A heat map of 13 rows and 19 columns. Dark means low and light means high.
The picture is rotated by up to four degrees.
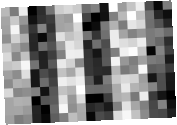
No overall slope runs across the table. The values spread evenly over their range. Overall the values sit about 50% of the way up the scale. Upright stripes repeat 3 times across the table.
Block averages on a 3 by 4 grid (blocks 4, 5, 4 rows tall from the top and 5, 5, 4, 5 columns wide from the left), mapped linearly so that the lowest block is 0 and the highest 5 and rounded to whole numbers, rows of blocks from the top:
2523 | 3532 | 1430
